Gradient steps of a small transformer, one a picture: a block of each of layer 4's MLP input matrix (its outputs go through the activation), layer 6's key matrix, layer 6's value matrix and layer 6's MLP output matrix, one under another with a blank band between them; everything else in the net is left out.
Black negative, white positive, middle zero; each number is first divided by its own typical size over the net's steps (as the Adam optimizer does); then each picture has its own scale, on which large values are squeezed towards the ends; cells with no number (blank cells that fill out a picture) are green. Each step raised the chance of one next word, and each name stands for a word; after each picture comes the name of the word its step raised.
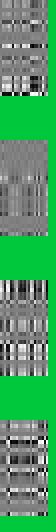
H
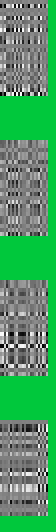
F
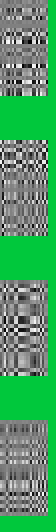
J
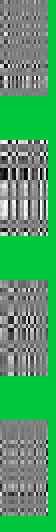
J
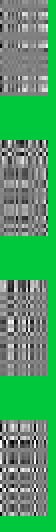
H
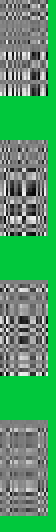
J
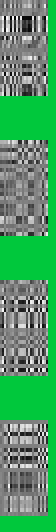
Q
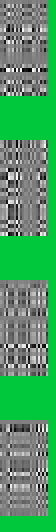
F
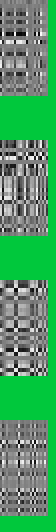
J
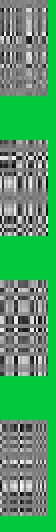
J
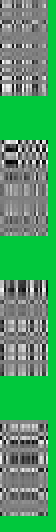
H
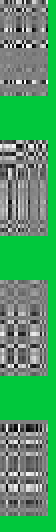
F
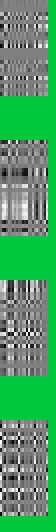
H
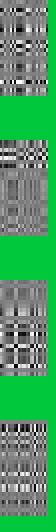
F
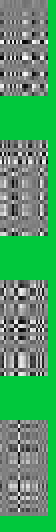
J
